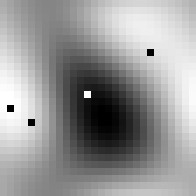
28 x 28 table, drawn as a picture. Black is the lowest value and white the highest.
The ninth with the lowest average is the centre. The middle left is the roughest part. There are no regular stripes. Four lone cells stand out: one far higher and three far lower than their neighbours.
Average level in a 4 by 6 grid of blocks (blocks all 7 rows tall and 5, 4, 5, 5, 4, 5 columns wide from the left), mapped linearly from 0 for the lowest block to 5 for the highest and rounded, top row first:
4 3 3 4 5 5 / 5 3 1 2 4 5 / 5 3 1 0 2 4 / 4 3 2 2 3 4
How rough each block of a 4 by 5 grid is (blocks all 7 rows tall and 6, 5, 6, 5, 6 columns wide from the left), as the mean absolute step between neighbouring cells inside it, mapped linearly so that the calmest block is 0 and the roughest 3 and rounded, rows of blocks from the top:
00100 | 11220 | 31011 | 00110
